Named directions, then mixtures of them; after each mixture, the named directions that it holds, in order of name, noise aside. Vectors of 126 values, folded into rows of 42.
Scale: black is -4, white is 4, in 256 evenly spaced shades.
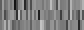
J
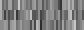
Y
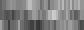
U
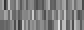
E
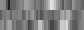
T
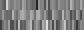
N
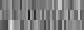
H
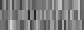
H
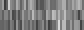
E, U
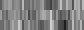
E, H, T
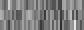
E, T, Y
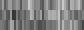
E, H, U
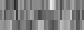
J, T, Y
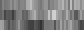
U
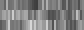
N, U, Y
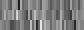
H, Y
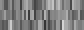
E, H, T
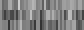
U, Y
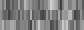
T, Y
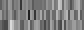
H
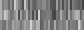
J, U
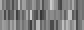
T, Y
